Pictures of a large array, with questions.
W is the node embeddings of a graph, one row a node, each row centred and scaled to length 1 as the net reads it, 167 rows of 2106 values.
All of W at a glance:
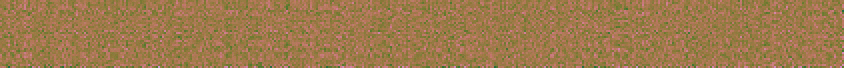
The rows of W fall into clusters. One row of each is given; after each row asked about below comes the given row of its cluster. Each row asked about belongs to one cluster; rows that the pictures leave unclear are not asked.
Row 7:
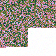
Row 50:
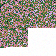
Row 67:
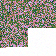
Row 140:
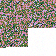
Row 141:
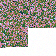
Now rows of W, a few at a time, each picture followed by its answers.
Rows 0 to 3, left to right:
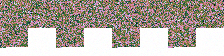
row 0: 140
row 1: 67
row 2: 141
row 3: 7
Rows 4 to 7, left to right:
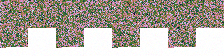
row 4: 141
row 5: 67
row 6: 141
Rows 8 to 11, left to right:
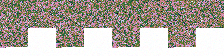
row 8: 7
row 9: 141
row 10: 7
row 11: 67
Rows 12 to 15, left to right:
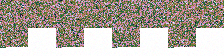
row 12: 140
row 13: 141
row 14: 141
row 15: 140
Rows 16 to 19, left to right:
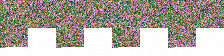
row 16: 67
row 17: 141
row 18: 141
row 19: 67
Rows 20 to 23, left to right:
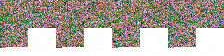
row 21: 140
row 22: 141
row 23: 67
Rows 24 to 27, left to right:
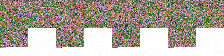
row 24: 67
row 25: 7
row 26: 140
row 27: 50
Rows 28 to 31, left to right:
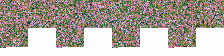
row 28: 140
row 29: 7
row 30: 141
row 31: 7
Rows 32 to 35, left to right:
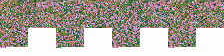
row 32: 7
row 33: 141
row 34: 7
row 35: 7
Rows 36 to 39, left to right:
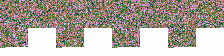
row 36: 141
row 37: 140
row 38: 141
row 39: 140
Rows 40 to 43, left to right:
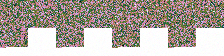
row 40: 7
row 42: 140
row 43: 67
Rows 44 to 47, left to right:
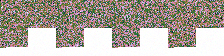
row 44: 50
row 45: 67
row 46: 67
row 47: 141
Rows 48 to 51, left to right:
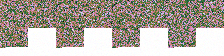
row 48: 141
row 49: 50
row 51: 7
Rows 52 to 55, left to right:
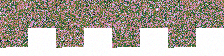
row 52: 140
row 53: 50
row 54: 141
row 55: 140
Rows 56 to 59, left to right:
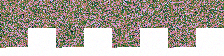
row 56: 67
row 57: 140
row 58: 141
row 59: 67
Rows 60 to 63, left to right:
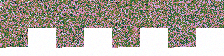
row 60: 141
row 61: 50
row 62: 7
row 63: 67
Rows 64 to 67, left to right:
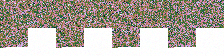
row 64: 67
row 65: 141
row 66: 141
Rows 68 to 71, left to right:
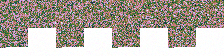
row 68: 141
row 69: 140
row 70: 140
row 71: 50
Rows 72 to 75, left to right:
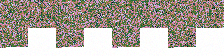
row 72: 141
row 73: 67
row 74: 7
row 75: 141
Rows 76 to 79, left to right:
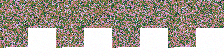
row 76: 50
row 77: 50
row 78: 50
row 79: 67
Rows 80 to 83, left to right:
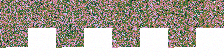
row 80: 140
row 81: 140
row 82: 7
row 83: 7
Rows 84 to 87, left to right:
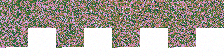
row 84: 7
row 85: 140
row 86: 67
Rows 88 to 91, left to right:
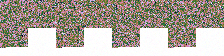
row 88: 141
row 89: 50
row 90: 67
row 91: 67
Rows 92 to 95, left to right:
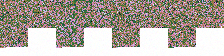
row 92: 67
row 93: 7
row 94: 67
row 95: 50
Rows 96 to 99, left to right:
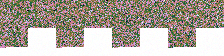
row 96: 7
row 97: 50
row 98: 67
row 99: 141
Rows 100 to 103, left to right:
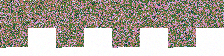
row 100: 140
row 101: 140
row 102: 7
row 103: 141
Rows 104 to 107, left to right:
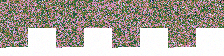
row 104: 141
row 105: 7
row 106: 141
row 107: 67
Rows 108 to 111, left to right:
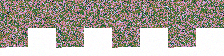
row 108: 67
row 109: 141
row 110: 141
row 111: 67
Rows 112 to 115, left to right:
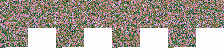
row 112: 141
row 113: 140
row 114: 141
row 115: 140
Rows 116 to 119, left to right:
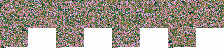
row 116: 50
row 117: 67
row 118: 67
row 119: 141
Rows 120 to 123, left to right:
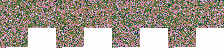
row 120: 7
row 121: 50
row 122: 67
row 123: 50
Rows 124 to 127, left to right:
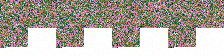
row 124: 50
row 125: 50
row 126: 7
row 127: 50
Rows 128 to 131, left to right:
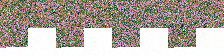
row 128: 7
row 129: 141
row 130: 67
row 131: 140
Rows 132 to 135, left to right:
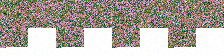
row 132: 7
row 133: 141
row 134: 67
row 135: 140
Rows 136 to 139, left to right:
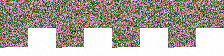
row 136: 67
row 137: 140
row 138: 141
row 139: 67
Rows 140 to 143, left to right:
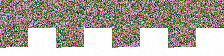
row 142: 67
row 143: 67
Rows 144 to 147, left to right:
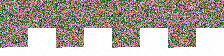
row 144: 67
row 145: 50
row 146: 67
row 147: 140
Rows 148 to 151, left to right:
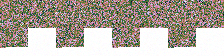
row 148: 141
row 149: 140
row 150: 7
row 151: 140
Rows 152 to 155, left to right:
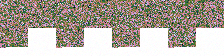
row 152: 141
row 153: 50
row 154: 67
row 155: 7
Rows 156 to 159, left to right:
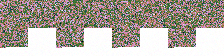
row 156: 141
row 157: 7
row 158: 67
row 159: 50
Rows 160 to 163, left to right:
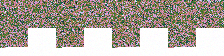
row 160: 67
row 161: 50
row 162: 67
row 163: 67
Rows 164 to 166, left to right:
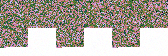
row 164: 50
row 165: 7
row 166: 7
